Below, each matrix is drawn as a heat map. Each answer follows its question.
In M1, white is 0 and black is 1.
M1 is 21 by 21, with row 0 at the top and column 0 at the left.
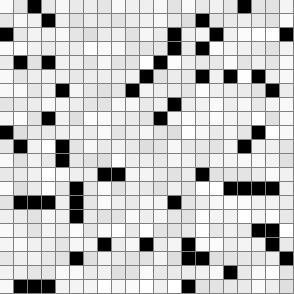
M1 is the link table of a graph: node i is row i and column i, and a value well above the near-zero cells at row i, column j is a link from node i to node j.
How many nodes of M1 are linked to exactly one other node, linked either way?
0
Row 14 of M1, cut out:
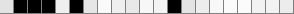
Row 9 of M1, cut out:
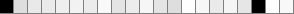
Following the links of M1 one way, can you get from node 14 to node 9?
no
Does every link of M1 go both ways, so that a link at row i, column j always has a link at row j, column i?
no
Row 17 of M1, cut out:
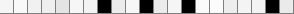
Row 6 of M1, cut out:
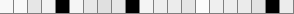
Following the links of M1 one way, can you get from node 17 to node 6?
no
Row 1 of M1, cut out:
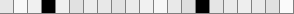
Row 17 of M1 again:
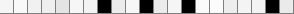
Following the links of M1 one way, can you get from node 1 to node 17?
yes
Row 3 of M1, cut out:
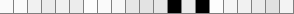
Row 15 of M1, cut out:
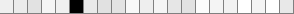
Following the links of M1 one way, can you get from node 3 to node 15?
yes
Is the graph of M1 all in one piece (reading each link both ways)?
yes
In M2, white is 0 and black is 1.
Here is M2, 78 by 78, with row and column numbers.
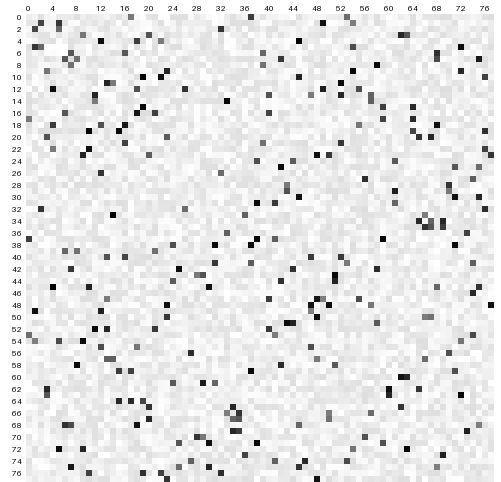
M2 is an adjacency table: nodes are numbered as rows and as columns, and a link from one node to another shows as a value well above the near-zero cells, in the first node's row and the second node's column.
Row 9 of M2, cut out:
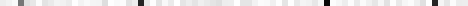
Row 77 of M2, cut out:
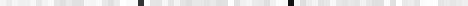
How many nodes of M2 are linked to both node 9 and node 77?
1
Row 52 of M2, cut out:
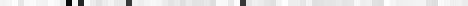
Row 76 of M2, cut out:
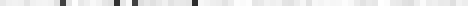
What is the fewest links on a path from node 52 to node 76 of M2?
6
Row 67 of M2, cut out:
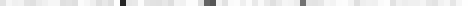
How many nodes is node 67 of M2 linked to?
4
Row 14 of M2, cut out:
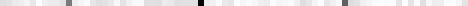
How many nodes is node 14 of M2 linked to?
3
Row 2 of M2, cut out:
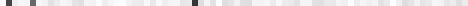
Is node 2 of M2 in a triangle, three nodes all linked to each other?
yes
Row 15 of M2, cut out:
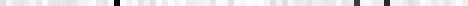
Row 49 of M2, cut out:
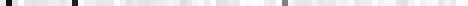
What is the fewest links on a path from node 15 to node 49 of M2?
6
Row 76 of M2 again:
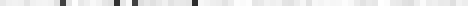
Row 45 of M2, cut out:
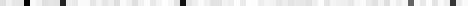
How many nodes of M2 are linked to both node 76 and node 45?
1
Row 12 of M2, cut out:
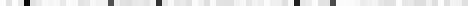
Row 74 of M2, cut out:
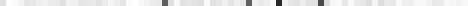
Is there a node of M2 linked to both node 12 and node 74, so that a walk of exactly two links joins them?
no
